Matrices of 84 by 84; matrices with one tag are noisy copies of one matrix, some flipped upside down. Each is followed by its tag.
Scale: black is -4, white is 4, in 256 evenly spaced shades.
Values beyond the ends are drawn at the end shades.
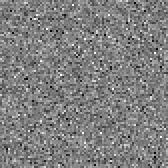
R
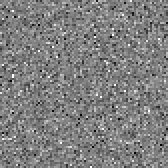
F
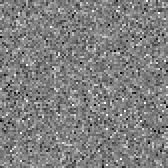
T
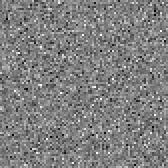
R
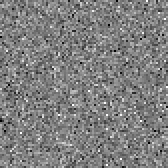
T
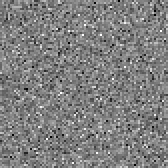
R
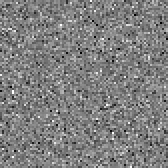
F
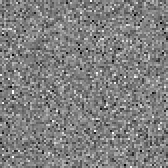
F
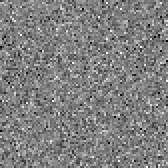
T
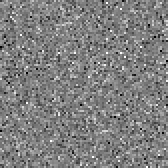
T
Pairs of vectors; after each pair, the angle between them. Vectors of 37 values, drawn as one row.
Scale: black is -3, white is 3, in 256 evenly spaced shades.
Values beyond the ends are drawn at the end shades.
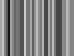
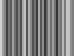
partly aligned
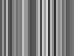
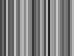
partly aligned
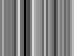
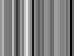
partly opposed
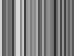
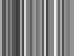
partly opposed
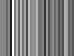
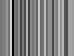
nearly opposite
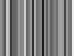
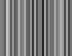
nearly parallel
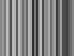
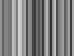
partly aligned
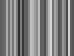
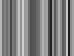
nearly opposite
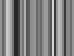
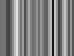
nearly opposite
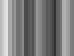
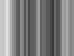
nearly parallel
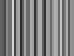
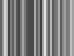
partly opposed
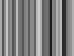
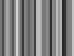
nearly parallel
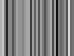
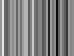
partly aligned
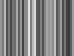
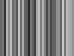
nearly opposite
